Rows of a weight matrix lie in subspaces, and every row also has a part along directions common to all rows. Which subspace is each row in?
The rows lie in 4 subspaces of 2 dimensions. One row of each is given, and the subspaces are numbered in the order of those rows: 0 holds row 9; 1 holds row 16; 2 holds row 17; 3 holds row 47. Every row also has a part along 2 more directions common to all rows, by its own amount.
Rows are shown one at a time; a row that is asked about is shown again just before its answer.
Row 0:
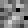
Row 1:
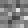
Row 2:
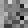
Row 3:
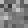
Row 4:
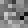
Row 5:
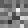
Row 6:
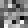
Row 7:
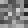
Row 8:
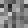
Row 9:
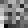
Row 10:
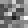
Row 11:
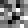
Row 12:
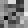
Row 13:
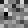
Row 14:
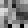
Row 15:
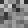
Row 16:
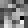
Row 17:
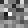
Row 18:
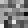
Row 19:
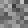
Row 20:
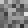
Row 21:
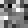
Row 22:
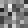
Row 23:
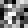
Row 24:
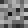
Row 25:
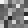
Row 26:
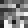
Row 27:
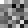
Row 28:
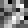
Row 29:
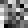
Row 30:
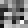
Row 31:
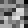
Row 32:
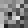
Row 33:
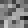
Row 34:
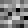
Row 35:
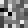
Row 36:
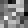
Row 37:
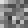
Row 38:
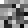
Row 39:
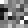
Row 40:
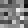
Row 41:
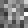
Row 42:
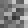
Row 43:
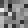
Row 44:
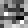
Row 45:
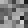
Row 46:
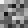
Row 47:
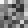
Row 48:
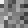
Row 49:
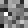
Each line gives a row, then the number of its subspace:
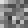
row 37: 3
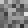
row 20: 3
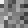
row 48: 2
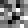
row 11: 0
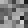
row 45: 1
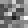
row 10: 1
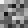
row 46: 3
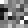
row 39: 1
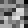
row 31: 1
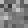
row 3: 2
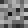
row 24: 0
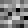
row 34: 0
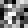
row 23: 3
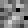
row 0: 0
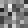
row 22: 2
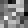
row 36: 3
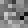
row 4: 3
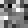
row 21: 2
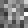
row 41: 3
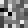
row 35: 2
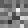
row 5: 0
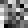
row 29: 0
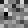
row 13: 2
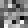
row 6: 1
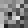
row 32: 0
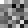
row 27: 3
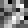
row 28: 0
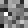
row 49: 2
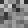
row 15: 2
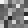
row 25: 1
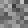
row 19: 2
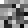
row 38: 1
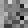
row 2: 0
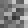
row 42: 1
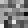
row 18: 1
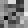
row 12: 3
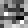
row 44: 3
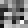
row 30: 1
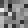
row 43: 2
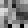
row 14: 1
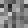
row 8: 2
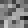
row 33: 1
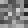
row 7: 0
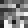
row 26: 1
